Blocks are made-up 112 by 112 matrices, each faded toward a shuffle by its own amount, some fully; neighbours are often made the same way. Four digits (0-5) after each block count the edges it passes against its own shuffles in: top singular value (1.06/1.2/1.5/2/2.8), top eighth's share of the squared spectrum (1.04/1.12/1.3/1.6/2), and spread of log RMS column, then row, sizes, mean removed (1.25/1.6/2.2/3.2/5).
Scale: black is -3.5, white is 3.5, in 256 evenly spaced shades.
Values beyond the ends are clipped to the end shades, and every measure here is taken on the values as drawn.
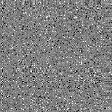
4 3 2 2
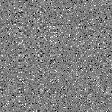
4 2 1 1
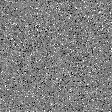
2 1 0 0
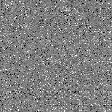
4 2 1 1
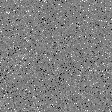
2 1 0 0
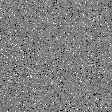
2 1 0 0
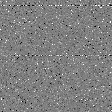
4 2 0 1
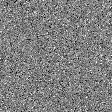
0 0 0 0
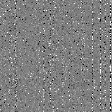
4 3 3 0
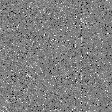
2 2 1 0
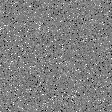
0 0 0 0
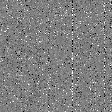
3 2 2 0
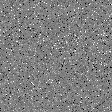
0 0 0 0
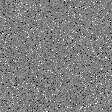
0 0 0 0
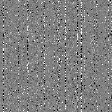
3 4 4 0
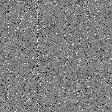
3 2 2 0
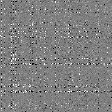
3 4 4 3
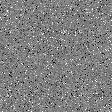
1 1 0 0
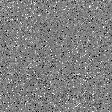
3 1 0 1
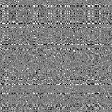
5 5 3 4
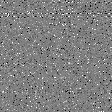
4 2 0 1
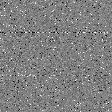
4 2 0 1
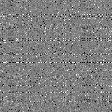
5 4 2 3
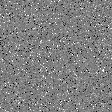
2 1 0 0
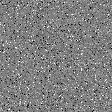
2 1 0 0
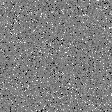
1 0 0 0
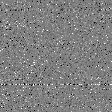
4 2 0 1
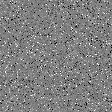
0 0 0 0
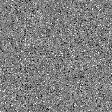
3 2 1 1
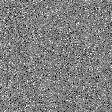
2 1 0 0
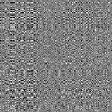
5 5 4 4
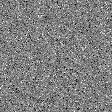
1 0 0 0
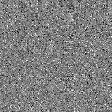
3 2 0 1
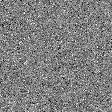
1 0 0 0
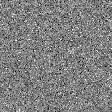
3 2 0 0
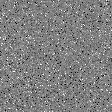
0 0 0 0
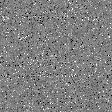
1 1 1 1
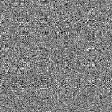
4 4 2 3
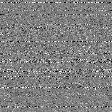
2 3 0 4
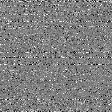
2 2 0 3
